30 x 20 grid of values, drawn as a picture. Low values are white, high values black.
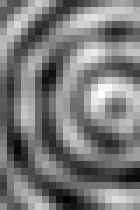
Ninth with the highest average: bottom middle. Ninth with the lowest average: middle right. Rings: centred on the middle right. Grain: blotchy. Lone odd cells: none. Odd rows or columns: none.
